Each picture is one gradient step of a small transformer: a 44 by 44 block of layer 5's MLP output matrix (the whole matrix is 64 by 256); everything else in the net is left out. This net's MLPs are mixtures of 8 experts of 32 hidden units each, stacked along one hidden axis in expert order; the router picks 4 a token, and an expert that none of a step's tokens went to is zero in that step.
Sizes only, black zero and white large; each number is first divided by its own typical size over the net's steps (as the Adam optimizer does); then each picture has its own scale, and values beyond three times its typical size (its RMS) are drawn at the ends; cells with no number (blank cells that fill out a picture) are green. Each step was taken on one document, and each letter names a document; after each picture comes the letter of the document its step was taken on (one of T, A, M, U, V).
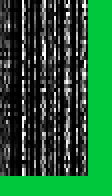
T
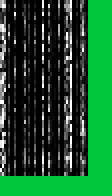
T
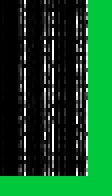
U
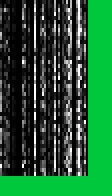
T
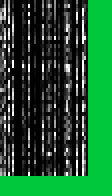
T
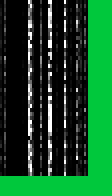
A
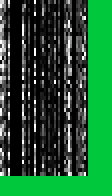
T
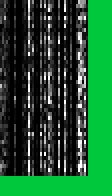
A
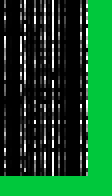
U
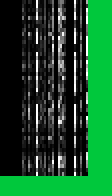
U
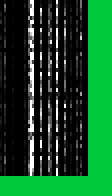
A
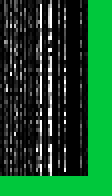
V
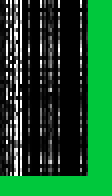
V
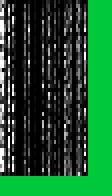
T
